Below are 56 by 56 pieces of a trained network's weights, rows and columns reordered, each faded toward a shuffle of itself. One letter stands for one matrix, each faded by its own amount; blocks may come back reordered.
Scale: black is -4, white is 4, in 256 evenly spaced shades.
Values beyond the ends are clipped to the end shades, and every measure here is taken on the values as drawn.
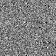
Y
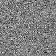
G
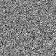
G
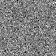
Y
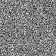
G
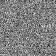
G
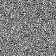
Y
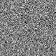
G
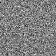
G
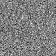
Y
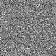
G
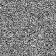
G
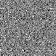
G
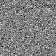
G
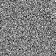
G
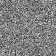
G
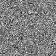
G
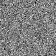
Y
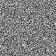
G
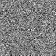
G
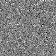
Y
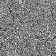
Y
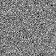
G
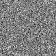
Y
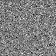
Y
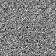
G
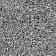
G
